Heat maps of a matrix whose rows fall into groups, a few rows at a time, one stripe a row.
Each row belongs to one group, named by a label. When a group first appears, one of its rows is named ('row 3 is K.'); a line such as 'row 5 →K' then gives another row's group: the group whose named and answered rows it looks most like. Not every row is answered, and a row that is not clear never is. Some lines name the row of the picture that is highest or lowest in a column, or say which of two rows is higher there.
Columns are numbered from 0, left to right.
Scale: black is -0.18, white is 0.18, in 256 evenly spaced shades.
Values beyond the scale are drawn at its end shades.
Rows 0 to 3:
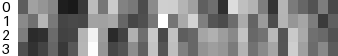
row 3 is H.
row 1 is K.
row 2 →H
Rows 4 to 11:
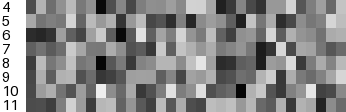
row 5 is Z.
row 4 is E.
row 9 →E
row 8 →E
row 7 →H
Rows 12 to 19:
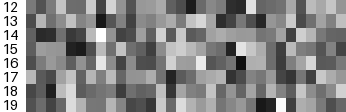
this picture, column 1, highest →13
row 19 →H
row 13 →E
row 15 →K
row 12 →Z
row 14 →H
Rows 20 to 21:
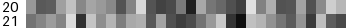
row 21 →Z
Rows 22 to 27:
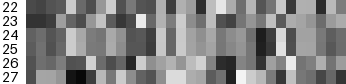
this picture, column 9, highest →27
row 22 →H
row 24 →H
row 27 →K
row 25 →H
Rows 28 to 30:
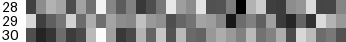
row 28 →K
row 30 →H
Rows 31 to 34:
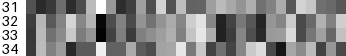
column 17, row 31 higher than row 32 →No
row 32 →E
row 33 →E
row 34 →K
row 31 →H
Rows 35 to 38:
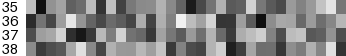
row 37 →K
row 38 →Z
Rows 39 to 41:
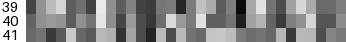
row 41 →H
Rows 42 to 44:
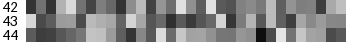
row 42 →E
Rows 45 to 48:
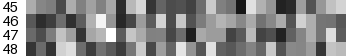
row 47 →Z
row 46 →H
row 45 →Z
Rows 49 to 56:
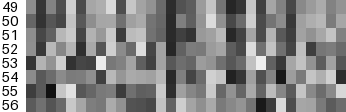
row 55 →H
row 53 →K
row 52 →Z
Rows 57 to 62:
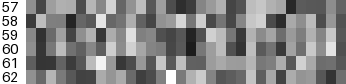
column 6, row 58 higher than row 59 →No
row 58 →K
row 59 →Z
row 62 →K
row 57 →Z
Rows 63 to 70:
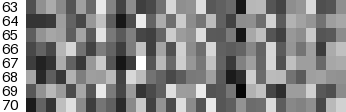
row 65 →K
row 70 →E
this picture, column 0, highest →68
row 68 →Z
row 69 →K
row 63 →K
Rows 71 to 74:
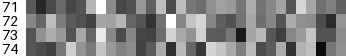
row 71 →H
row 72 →K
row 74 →H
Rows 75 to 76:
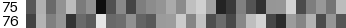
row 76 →K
